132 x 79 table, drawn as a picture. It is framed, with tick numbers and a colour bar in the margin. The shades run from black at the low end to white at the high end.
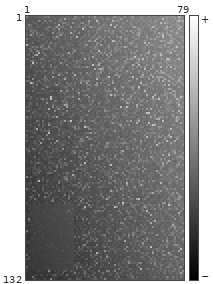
Stripes: none. Calmest part: bottom left. Odd patch: calmer, in the bottom left. Slope: up to the top right. Ninth with the lowest average: bottom left. Odd rows or columns: none.
